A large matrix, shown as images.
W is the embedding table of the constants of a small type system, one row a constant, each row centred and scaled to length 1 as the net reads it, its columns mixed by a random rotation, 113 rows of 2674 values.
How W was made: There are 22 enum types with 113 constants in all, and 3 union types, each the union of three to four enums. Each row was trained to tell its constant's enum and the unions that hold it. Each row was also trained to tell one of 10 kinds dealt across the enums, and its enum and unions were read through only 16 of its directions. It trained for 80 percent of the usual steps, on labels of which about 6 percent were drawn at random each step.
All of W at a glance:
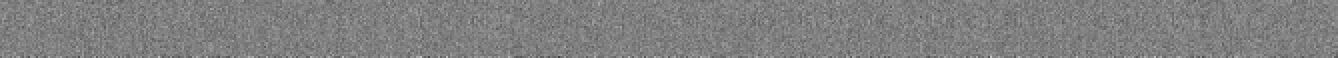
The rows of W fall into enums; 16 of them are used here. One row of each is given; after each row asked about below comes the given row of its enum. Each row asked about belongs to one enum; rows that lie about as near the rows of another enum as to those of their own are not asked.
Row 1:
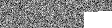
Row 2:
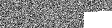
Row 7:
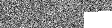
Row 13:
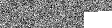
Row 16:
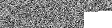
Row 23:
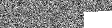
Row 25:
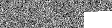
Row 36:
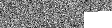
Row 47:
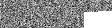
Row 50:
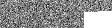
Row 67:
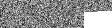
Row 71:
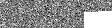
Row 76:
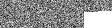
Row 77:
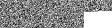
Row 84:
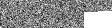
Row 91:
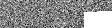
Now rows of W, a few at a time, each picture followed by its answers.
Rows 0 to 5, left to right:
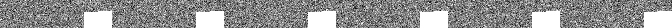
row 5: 2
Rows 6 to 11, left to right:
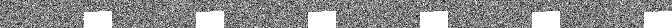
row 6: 2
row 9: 67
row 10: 77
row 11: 16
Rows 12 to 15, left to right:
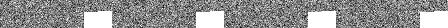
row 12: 76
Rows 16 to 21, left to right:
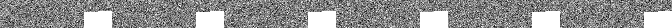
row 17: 84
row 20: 2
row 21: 84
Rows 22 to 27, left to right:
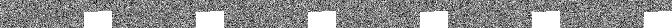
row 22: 84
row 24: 16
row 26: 23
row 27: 13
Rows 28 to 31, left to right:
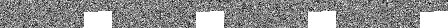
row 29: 67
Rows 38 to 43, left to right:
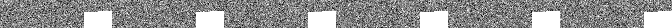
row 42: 77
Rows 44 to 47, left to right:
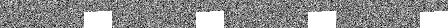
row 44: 77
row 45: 67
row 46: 67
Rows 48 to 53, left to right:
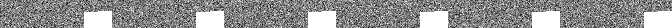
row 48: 36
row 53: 36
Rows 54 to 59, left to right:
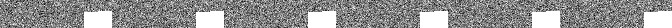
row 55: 36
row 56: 36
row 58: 23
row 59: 16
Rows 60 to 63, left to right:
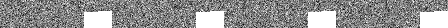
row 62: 2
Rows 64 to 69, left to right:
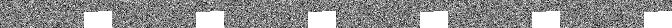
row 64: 76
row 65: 47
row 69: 47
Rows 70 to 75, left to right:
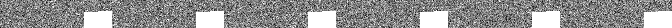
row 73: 2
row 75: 77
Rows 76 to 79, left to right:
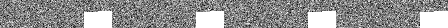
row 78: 23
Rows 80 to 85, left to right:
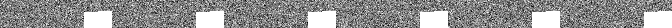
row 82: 23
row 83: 23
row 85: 77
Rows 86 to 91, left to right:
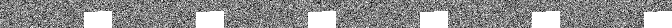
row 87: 13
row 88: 84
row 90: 13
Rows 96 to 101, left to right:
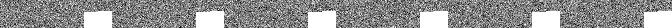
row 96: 36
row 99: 50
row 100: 47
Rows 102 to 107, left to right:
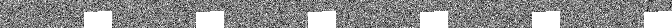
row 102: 50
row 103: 76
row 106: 71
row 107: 76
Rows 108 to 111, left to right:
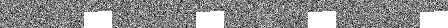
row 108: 7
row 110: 13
